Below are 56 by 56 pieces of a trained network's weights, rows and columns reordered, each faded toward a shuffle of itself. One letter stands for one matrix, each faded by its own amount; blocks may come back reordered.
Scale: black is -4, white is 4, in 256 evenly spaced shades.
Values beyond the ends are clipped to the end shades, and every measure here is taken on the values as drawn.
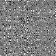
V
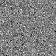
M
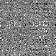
V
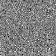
M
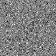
M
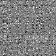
V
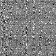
V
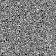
M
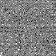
V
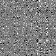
V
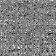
V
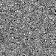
M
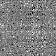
V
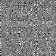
V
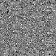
M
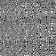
V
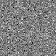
M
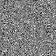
M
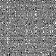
V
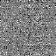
V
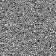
M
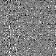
V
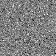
M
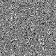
M
